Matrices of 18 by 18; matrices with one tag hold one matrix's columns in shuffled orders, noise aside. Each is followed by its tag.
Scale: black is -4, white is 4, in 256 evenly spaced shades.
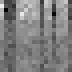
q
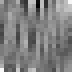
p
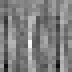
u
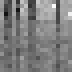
q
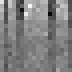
q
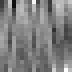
p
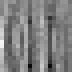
u
